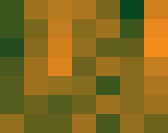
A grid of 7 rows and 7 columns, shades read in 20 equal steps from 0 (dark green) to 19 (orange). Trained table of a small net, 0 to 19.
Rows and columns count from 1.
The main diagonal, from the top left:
4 9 16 8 4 10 8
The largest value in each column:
11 12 17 13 12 11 19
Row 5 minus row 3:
4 2 -5 -1 -3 3 -6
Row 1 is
4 12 14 13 9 0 16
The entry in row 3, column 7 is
19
